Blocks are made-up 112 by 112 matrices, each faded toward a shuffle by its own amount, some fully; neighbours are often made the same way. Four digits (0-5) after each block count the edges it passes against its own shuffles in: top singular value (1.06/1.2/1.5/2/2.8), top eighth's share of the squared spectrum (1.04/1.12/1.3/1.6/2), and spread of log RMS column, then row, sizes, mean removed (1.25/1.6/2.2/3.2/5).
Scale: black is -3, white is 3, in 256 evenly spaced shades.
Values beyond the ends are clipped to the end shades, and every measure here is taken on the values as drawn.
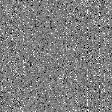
2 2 2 0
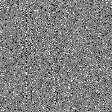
2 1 2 0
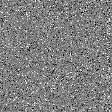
1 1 1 0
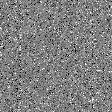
1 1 2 0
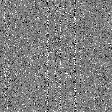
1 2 3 0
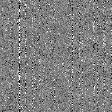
3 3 4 0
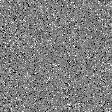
1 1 2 0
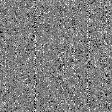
2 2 3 0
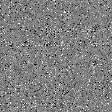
2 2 2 2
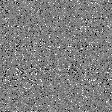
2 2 2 2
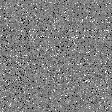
1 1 1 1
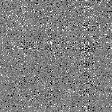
2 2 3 3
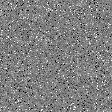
1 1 1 1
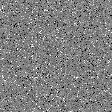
1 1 1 1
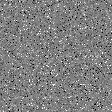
0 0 0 1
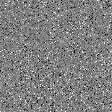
0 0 1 1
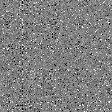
2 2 2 2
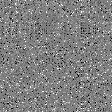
4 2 1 1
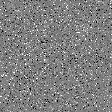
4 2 1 1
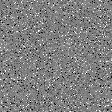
3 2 1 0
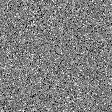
0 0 0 0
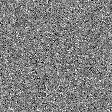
0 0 0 0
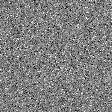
0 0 0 0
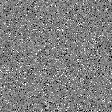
4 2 1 1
